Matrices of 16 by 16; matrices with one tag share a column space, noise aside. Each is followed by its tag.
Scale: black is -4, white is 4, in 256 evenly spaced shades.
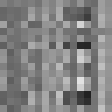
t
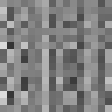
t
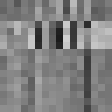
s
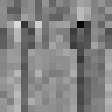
s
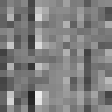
t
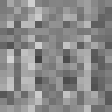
t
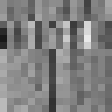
s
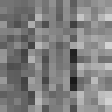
t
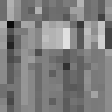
s
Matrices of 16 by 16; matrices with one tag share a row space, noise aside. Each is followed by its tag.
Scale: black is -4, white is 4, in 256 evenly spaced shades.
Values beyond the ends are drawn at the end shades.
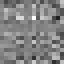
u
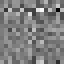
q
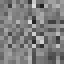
q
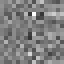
q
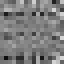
u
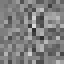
q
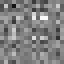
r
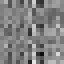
q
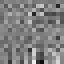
q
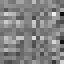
u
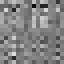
r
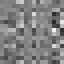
u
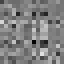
r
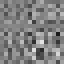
q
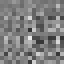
q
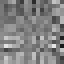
u
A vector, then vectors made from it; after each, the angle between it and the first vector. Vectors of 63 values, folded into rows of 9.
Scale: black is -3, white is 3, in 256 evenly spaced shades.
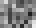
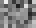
partly aligned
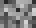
partly opposed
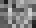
nearly opposite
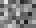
partly aligned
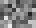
partly aligned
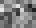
orthogonal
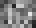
nearly opposite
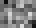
nearly opposite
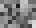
partly aligned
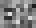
orthogonal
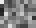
orthogonal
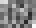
nearly parallel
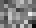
nearly opposite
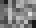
nearly opposite
